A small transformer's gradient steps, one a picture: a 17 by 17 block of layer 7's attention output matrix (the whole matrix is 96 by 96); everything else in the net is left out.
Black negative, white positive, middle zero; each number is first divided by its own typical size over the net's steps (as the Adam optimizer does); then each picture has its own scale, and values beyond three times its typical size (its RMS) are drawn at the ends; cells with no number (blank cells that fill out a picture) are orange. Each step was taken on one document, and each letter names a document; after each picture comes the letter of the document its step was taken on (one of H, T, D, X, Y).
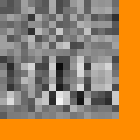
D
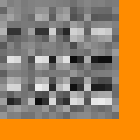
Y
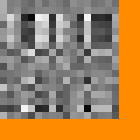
Y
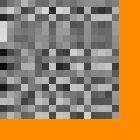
D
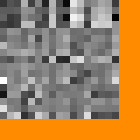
D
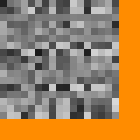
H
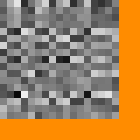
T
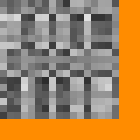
Y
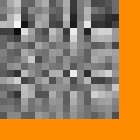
T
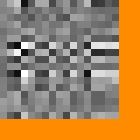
T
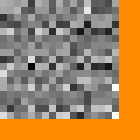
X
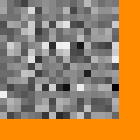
D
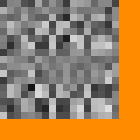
Y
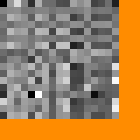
X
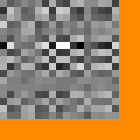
Y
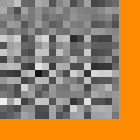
T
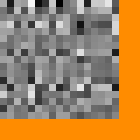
H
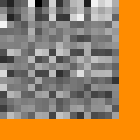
H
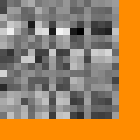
H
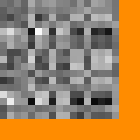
X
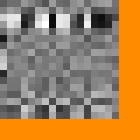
Y
